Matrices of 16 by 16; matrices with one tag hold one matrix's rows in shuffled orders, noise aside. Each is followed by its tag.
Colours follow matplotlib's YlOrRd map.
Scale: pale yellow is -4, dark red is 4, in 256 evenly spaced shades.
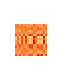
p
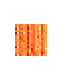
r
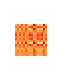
p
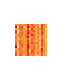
r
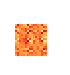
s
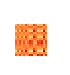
p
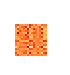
s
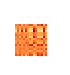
p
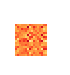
s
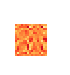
s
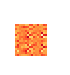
s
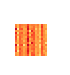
r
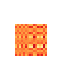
p
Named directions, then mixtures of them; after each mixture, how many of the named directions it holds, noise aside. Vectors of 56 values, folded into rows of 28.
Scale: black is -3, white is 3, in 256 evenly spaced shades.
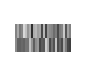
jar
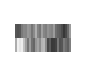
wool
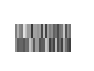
one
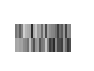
two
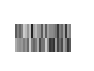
two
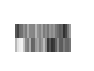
one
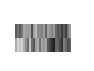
two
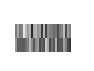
one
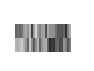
two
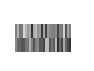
one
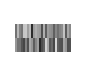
one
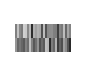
one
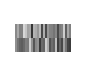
one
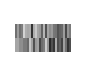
two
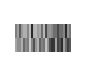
two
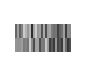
two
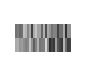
two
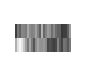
one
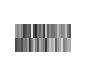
two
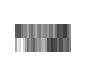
one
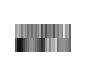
two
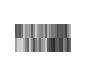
two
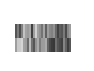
two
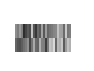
two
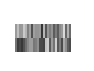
two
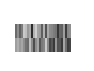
two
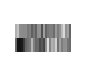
two
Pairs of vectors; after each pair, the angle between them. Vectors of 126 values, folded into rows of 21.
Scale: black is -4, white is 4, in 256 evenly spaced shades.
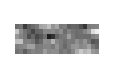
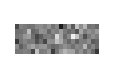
orthogonal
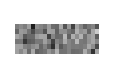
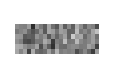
nearly parallel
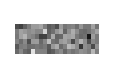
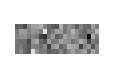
nearly parallel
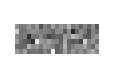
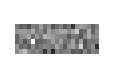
partly opposed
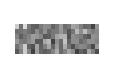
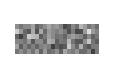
orthogonal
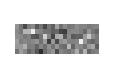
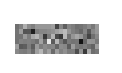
nearly opposite
